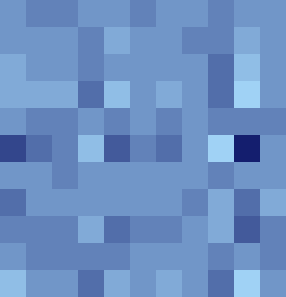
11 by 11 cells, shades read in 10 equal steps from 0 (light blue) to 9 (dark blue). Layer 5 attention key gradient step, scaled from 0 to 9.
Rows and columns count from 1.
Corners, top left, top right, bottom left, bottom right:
3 3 1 3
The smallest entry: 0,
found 3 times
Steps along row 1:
up same down same up down same up down same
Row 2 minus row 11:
2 0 0 -1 0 0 1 1 -1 2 0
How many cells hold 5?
10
